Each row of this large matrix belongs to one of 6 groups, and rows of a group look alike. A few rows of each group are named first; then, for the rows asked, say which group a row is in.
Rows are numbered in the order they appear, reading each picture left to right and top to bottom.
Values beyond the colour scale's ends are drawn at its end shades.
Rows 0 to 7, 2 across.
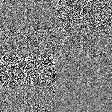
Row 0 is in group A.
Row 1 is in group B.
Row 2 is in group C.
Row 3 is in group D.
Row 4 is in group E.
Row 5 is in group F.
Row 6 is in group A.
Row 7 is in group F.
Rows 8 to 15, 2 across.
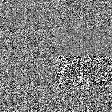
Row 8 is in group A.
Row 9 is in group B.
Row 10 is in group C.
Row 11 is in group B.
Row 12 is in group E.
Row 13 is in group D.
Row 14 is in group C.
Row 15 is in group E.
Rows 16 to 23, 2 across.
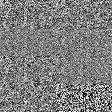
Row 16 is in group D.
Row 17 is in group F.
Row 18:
C
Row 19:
A
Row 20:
D
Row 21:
A
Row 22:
F
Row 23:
B
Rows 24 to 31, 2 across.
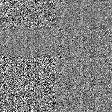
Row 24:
F
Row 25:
D
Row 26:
A
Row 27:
A
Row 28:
A
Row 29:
A
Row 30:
E
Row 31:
C
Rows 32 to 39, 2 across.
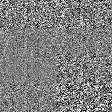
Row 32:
A
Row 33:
D
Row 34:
D
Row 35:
B
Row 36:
A
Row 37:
C
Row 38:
C
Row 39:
F
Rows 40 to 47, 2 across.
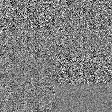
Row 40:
B
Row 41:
B
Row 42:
A
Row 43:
A
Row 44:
F
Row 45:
C
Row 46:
D
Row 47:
E
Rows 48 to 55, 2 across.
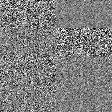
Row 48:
C
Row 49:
C
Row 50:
B
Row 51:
D
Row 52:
E
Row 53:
C
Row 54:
A
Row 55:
D
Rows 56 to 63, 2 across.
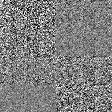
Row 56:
B
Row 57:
C
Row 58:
B
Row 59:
C
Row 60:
A
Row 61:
C
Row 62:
F
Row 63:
C
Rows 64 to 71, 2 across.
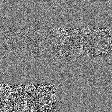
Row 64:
A
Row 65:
C
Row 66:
C
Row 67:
D
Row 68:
A
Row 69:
C
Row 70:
D
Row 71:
A
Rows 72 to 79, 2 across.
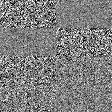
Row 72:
F
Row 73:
E
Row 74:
B
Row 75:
A
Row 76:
F
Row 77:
C
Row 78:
A
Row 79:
C
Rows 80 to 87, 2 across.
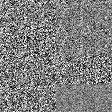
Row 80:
F
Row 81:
D
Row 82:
B
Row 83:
D
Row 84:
E
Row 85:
B
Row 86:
C
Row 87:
C
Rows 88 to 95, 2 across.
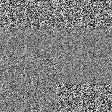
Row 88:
C
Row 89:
C
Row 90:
D
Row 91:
C
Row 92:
E
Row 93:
A
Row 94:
B
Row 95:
C
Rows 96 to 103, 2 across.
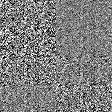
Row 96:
F
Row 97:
B
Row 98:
F
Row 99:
A
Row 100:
A
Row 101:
D
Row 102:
A
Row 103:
A
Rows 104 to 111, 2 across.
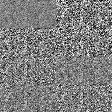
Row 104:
C
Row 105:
D
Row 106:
C
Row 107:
E
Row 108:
A
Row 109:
C
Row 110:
D
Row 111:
A
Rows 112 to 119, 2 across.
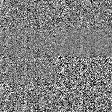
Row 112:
B
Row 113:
F
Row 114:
A
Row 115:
D
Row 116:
A
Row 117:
A
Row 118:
D
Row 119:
C
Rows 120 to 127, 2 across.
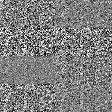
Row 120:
B
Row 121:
F
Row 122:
D
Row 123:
F
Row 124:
A
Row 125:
B
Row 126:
D
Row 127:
D
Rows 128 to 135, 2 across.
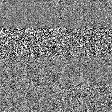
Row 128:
A
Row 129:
A
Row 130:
E
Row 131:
B
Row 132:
C
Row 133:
D
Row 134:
C
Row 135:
E
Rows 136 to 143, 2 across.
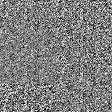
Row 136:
A
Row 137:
A
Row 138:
F
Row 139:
B
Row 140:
C
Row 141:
D
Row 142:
D
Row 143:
B
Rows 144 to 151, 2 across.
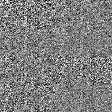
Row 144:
D
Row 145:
F
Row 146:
C
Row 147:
D
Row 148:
F
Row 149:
A
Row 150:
D
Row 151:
B
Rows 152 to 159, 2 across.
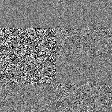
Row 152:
B
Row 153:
A
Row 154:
F
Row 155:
D
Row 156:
F
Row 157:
B
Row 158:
F
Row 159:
F
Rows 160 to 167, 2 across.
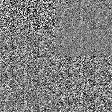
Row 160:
B
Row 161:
D
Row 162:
C
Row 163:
A
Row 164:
C
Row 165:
C
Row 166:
D
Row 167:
C
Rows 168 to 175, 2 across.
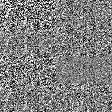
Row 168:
D
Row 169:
B
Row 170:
D
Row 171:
B
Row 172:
E
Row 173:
B
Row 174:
D
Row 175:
E
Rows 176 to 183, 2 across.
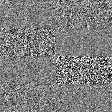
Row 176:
D
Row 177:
E
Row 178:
B
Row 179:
D
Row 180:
C
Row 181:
E
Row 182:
C
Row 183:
A
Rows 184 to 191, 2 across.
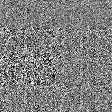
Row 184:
B
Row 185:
E
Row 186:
D
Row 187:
A
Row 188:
E
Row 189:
A
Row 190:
A
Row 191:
D
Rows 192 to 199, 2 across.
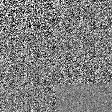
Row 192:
E
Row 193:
D
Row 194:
E
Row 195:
C
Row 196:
D
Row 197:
C
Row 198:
E
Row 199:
E
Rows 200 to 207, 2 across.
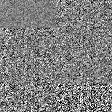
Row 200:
F
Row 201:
F
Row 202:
D
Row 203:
B
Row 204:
A
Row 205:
F
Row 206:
F
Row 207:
A
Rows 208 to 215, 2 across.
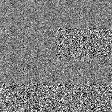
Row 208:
F
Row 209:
B
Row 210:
F
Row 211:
A
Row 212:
B
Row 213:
E
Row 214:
B
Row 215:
A
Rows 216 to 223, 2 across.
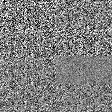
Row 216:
A
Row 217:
C
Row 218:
E
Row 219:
C
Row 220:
E
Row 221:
B
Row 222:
F
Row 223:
F
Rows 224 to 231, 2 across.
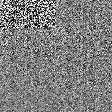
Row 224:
B
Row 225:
B
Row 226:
A
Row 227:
F
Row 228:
B
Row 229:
B
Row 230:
F
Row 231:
C
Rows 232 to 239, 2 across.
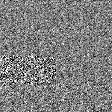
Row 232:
E
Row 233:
C
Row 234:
C
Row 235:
E
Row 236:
F
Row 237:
C
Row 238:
F
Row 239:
D
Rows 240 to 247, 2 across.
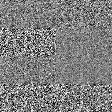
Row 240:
E
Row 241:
C
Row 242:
A
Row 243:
E
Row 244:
B
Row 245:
D
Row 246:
E
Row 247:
D
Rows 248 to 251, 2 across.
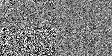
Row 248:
F
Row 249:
B
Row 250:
A
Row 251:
C
